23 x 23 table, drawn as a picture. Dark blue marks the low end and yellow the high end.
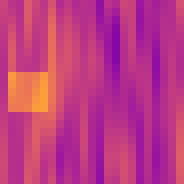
Roughest part: middle left. Odd patch: higher, in the middle left. Grain: streaks running down. Histogram: skewed, a long tail of high values. Ninth with the highest average: middle left.
